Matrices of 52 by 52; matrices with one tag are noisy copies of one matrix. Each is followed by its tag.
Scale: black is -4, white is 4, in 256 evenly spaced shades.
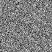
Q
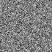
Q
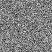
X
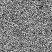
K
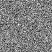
X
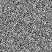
Q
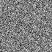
Q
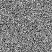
X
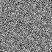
Q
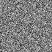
Q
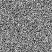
X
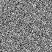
Q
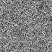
K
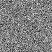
X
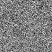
K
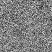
K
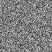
Q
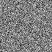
Q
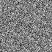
Q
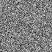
Q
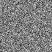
Q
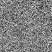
K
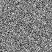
Q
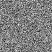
X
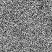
K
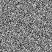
Q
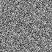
Q
